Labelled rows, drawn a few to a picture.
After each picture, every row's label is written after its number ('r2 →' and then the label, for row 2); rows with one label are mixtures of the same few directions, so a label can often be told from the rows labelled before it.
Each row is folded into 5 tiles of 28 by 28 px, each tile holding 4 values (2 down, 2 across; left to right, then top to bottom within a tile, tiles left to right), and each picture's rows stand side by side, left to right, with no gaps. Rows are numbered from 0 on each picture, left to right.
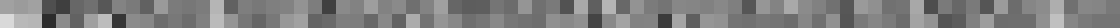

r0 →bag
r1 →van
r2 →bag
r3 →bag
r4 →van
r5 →bag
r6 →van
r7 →van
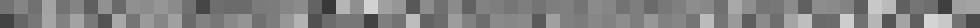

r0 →bag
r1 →bag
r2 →bag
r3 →van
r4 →bag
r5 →bag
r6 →bag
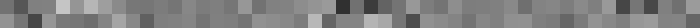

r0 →bag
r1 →bag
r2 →bag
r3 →bag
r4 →bag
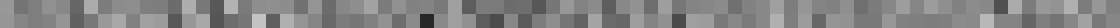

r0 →van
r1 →van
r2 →bag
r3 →van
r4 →van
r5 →van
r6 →bag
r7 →bag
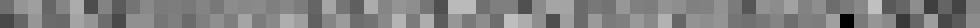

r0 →van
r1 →van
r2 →van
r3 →bag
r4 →van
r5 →bag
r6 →van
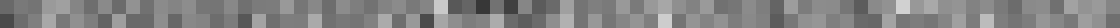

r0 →bag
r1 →van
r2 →van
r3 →bag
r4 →van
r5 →van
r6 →bag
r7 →van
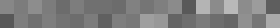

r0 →van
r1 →bag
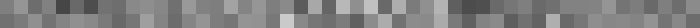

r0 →bag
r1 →van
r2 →bag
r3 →bag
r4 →bag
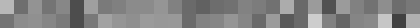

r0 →van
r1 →bag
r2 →van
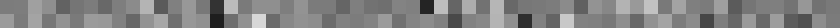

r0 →bag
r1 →van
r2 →bag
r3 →van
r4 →bag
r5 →bag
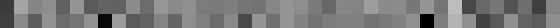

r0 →van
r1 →van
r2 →bag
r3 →van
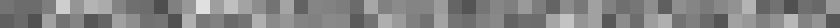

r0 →bag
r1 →bag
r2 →van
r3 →bag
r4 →bag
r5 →bag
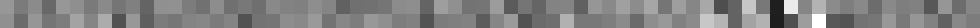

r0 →van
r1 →van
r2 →bag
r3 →van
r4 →bag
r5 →van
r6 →bag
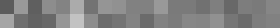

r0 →van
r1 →bag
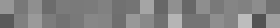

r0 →van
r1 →van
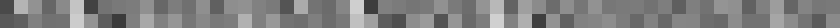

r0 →van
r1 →van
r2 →van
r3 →van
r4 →van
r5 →van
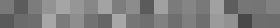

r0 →bag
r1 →van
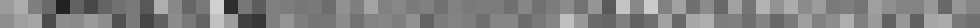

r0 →bag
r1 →van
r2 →bag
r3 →van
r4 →bag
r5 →bag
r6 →bag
